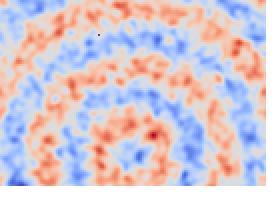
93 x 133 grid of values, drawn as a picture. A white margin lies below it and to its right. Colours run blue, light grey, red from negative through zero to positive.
Slope: none. Ninth with the highest average: bottom middle. Average level on the scale: 50%. Rings: centred on the bottom middle. Lone odd cells: 1, lower than its neighbours.
